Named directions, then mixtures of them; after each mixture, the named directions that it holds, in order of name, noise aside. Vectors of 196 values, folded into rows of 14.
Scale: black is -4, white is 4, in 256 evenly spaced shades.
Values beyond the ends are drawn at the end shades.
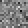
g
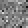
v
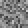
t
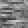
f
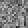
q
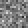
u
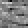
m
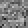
f, q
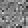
q, v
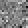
v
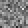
q, t, v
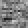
f, t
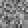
t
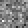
g, q, u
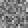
q, t, v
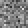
f, q, t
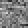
g, m, u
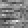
f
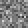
u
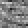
m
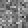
u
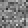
f, q, v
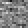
m, u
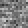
f, u, v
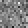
g, v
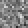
g, q, t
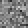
g, m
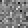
g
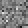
g, m, v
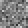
q, v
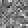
g, m, u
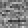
f, u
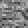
f, g, q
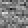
m, u, v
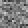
m, t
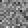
g
